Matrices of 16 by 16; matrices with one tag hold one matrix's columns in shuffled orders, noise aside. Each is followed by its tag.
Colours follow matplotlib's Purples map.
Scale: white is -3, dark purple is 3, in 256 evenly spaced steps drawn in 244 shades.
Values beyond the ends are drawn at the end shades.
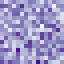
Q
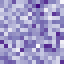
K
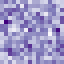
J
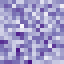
Q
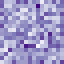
K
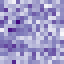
J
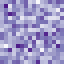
K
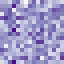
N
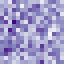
J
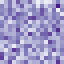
N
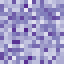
N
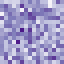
N
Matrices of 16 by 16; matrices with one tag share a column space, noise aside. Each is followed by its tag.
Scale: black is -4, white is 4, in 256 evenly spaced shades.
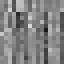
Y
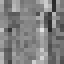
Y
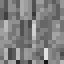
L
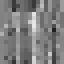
Y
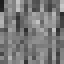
Y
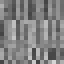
L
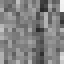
Y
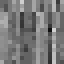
Y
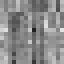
Y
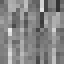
Y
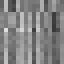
Y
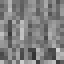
L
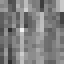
Y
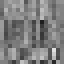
L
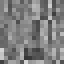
L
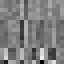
L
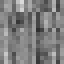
Y
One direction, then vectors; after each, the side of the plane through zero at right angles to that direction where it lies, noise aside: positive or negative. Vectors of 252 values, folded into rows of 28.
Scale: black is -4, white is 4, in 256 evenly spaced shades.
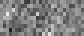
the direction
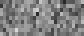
negative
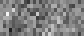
positive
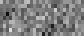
negative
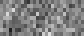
positive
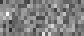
positive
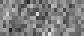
positive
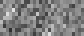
positive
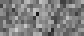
negative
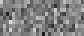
negative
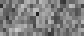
negative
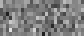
negative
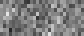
positive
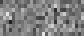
positive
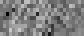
negative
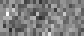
positive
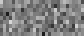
negative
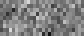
negative
